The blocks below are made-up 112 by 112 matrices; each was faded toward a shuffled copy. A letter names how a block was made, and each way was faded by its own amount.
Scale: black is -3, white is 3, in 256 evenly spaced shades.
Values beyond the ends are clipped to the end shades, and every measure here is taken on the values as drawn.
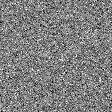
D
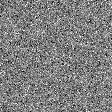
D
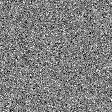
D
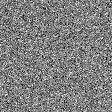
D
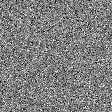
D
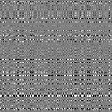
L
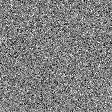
D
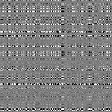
L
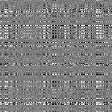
L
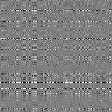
L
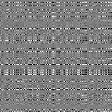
L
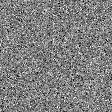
D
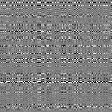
L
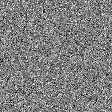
D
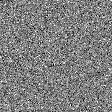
D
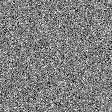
D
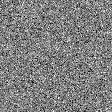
D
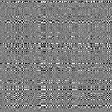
L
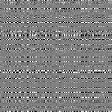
L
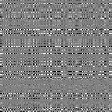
L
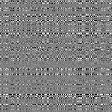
L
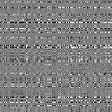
L
